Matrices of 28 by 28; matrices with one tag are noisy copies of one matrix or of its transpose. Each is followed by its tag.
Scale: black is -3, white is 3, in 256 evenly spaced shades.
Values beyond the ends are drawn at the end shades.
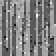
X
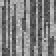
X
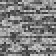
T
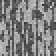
T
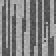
X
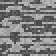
T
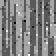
X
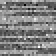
X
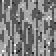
T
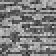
T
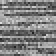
X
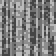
X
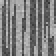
X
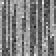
X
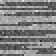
X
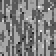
T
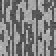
T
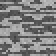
T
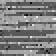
X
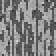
T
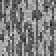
T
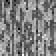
T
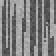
X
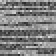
X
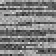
X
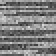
X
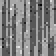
X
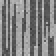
X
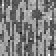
T
